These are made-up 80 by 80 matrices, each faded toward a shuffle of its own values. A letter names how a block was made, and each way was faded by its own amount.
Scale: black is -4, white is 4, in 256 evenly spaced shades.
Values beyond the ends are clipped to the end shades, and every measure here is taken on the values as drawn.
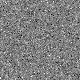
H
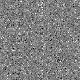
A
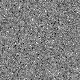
H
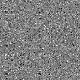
A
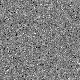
H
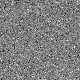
H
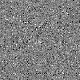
A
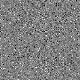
A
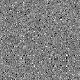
A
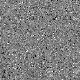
A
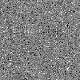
A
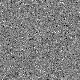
H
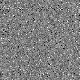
A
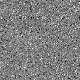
A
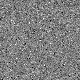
H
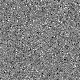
H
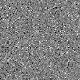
A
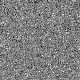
H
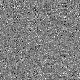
A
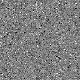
A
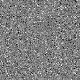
A
